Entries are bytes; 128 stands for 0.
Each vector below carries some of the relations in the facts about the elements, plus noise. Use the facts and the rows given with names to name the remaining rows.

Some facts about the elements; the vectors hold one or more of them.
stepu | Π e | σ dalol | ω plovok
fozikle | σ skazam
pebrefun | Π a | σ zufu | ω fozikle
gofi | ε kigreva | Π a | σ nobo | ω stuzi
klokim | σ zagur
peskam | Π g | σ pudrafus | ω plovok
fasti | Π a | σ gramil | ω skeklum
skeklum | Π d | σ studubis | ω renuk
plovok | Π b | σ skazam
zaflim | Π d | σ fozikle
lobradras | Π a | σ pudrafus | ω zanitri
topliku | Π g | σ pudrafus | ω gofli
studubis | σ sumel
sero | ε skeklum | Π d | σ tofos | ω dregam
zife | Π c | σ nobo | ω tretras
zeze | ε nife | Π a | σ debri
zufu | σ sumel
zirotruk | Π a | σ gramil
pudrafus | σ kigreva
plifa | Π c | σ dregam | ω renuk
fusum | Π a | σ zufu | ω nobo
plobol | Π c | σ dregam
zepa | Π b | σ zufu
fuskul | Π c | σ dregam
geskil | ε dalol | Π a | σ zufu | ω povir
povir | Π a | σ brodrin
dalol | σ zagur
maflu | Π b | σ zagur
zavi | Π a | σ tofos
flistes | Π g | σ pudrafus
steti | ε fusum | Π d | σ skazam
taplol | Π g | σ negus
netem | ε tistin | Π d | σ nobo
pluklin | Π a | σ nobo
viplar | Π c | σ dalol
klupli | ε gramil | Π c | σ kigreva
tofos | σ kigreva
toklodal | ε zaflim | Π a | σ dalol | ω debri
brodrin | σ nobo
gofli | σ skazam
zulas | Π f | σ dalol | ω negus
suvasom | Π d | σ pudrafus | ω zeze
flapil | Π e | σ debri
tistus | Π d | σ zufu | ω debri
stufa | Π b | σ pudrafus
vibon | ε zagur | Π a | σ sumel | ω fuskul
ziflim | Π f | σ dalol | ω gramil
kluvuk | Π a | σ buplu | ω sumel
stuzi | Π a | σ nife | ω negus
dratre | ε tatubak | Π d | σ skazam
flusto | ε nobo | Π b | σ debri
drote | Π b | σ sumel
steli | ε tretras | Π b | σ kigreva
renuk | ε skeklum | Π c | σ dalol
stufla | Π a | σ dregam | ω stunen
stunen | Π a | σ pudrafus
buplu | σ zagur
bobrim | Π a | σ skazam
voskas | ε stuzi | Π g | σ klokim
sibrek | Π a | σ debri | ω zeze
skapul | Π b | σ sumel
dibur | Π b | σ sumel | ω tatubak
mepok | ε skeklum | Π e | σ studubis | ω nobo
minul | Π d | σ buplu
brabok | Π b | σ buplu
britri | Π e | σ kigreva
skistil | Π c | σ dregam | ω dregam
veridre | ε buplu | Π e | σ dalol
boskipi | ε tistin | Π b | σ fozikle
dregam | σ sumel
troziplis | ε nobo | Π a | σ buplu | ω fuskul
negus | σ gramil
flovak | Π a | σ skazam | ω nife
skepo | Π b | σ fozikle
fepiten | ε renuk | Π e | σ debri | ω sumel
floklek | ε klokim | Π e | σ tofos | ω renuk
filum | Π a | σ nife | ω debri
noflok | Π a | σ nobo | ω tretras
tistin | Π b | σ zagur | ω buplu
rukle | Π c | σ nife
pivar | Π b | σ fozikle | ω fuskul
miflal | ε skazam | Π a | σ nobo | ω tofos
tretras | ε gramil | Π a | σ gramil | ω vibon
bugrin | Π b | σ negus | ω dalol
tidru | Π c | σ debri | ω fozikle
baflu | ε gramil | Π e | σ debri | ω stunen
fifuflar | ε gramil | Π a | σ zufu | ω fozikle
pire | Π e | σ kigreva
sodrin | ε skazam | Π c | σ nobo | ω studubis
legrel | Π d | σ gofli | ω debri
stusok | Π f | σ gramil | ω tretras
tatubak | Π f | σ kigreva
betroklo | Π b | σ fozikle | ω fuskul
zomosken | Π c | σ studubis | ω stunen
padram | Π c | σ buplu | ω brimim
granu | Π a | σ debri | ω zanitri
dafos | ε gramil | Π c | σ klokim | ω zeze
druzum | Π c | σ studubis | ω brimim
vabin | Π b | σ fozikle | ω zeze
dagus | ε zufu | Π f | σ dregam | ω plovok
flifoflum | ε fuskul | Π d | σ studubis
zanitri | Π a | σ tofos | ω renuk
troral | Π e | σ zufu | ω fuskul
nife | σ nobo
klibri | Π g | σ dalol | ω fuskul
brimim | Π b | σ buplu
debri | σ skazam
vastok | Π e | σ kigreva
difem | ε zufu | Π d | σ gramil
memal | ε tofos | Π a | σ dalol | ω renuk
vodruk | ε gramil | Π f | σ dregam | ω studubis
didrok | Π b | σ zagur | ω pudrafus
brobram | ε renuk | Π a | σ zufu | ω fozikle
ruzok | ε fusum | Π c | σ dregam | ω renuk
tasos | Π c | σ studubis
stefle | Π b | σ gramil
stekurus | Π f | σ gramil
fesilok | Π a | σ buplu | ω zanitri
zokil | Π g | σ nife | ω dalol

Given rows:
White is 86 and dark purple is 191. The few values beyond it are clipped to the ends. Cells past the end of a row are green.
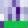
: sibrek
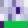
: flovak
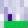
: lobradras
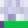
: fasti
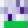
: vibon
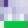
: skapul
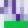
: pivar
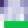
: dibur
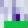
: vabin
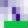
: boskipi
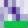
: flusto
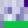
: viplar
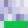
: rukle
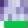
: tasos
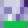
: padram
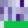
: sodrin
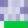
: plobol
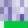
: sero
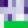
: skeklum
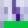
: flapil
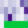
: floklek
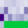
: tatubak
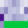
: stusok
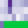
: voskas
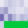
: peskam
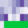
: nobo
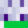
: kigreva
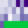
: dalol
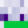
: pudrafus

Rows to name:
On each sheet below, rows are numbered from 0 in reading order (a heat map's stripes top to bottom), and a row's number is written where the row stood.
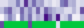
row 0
troziplis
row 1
dratre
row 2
dagus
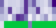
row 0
dafos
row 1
renuk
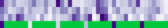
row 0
legrel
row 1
mepok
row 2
tidru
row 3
gofli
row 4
toklodal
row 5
bobrim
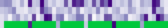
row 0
stefle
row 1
debri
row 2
klokim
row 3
zagur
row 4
filum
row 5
skazam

